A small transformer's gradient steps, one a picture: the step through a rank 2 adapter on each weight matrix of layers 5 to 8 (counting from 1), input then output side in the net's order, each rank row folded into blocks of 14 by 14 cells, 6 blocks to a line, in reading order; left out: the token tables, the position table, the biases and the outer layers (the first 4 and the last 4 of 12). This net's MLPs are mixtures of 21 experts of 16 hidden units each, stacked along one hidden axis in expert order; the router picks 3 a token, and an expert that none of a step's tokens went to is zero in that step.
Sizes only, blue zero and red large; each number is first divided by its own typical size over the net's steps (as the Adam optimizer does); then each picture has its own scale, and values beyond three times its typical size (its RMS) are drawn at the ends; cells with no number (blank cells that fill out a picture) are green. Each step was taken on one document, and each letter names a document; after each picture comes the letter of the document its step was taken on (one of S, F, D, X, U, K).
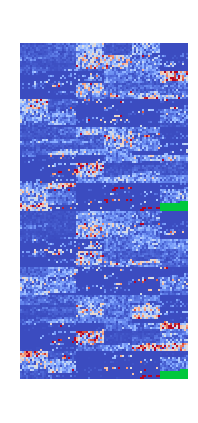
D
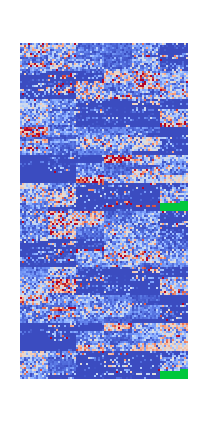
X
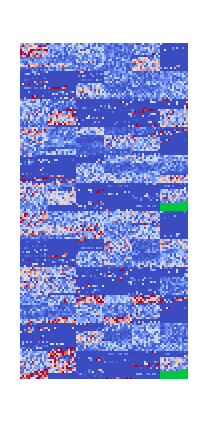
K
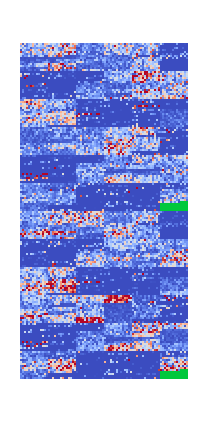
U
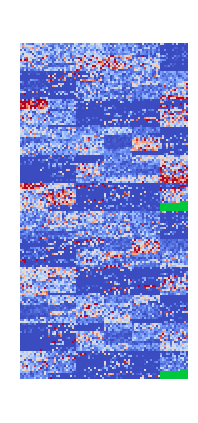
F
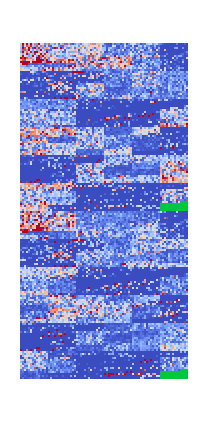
F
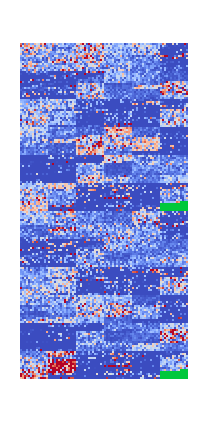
X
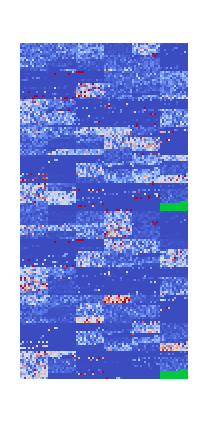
K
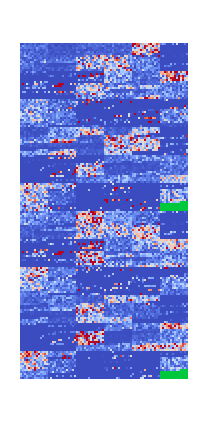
D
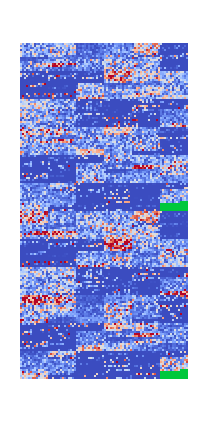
U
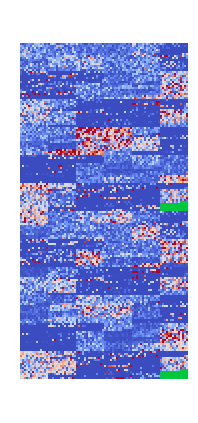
X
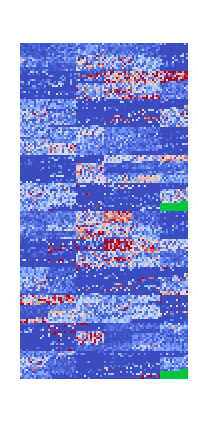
D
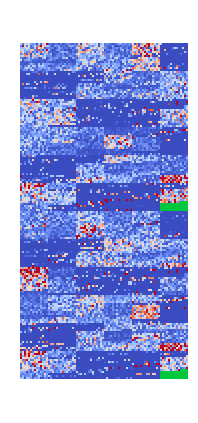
K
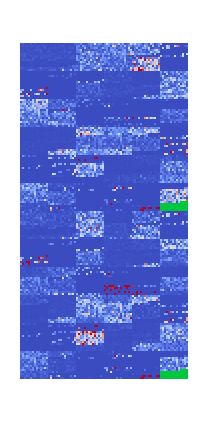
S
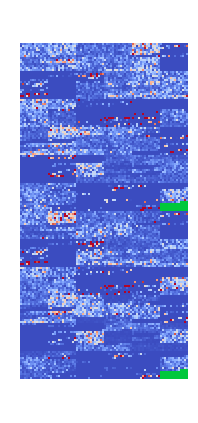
S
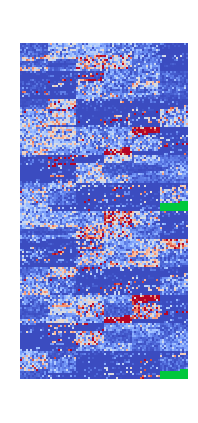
F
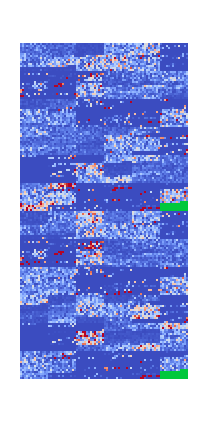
S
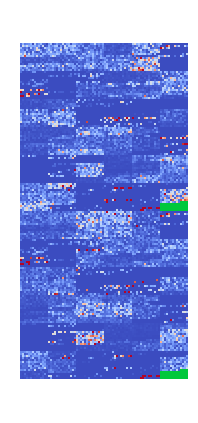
S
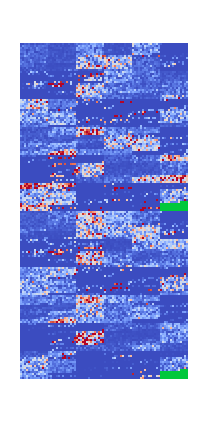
D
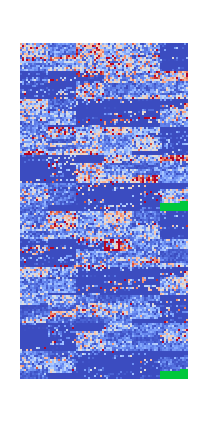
F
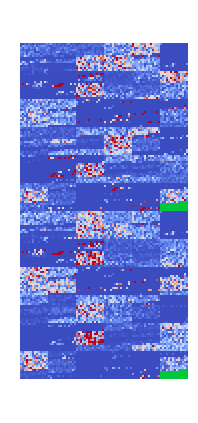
D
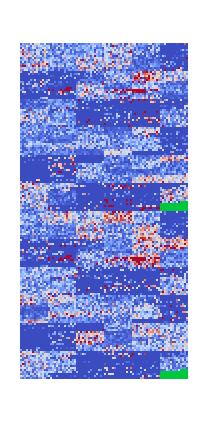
F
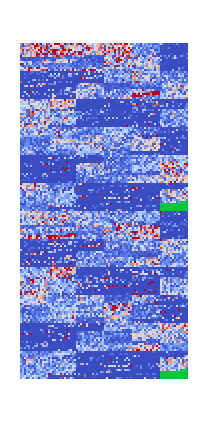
U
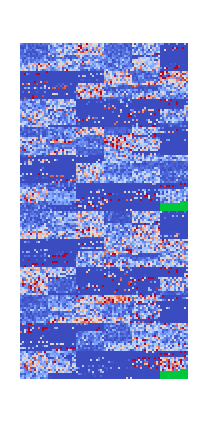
K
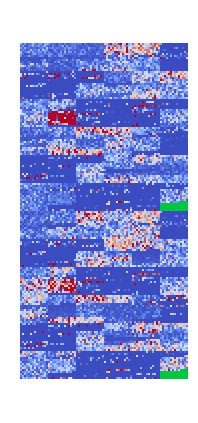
U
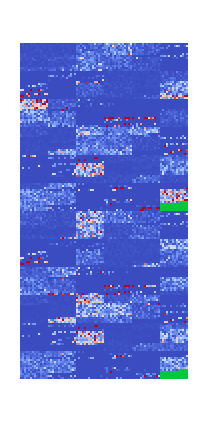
S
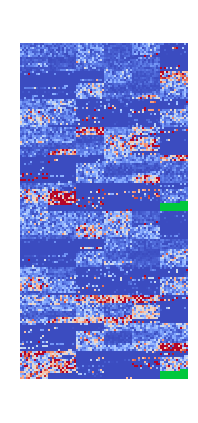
K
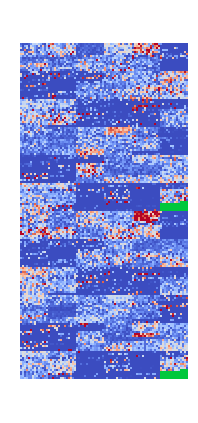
U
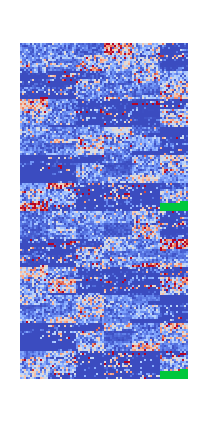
X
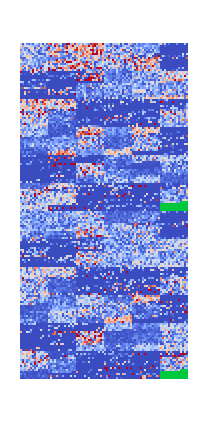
F
